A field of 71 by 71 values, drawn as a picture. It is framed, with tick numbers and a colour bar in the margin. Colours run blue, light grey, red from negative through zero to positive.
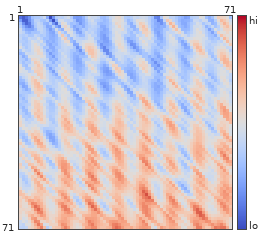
Stripes: upright, repeating 8 times. Average level on the scale: 50%. Odd rows or columns: none. Slope: up to the bottom.
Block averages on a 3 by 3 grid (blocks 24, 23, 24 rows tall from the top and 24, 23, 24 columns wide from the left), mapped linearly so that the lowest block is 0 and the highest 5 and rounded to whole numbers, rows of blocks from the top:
0 0 1
2 3 3
4 5 5
